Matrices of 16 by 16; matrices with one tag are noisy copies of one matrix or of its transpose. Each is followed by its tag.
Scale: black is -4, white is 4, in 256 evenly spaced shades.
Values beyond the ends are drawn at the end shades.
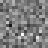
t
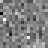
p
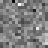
p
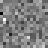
p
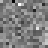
p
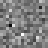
t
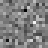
t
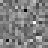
t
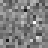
t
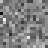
p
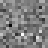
t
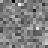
p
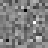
t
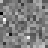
p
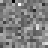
p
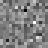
t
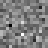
t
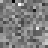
p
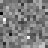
p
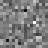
t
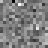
p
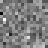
p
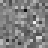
t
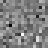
t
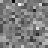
p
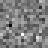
t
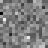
p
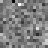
p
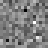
t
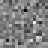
t
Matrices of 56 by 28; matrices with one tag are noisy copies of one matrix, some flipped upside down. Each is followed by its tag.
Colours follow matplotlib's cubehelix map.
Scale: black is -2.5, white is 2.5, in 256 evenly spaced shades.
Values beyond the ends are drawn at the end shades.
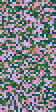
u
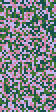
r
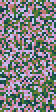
r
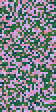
u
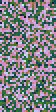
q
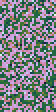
r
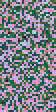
u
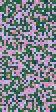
q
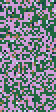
r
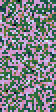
q
